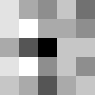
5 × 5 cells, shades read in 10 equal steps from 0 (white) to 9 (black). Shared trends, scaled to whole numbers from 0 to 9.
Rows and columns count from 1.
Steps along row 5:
up up down down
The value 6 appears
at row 3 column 2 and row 5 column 3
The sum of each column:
8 12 26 12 17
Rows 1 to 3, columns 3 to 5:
4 2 5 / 3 3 4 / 9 2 2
